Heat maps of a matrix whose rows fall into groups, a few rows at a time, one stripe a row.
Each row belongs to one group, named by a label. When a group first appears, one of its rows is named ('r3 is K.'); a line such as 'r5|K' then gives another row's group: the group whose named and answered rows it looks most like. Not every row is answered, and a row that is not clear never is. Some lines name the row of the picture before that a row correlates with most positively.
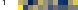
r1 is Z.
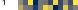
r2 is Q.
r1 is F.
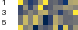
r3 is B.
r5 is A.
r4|A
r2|A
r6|F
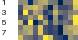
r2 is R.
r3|A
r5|F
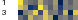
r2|Z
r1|Z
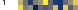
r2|F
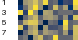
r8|A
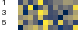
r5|Q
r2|F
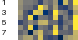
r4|F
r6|F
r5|B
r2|Z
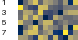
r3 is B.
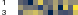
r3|R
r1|A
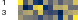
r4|F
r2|A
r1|F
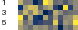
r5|F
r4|F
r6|Z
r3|A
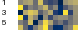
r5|Q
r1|B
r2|Z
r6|Z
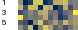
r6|Q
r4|Z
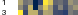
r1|Q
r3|Q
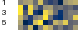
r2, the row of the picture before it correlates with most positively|3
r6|Q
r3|Q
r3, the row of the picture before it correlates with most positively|1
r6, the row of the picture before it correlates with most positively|2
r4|Z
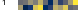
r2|A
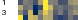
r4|Q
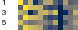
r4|R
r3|Z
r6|R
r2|R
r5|Z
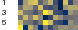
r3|Q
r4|A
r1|R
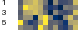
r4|B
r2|R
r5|Z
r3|R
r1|R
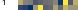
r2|A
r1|F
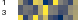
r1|A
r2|B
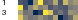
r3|Q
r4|Z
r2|Z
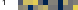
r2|Z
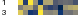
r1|Q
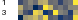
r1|B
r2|Q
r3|A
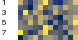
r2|A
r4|B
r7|Z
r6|Q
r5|B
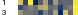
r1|F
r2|B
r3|F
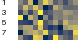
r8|A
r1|Q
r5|A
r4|F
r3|A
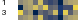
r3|F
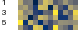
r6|A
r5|F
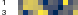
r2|R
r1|R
